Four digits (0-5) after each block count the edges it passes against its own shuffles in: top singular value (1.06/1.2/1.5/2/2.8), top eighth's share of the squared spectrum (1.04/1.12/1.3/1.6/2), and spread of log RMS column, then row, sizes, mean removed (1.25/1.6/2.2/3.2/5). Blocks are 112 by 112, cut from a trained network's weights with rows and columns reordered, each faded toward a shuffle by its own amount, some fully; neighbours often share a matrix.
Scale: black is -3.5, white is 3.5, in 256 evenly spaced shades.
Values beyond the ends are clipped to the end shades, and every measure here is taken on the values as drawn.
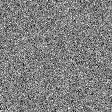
0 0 0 0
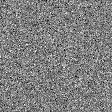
0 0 0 0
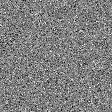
0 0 0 0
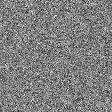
0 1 0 0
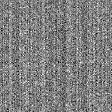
4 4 1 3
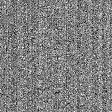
3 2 0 1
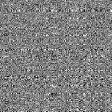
4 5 2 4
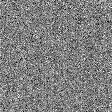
0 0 0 0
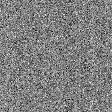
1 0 0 0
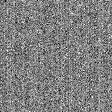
2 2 0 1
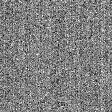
2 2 0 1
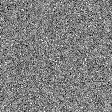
0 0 0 0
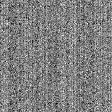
3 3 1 2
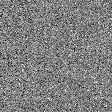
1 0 0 0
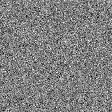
1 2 0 0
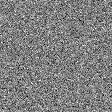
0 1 0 0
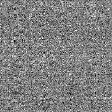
2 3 3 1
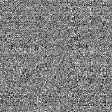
3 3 3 1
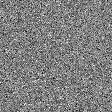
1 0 0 0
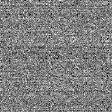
3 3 3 1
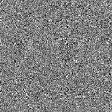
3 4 2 2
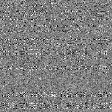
3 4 2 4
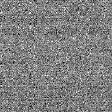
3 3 3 1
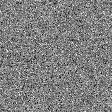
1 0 0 0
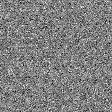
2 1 1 0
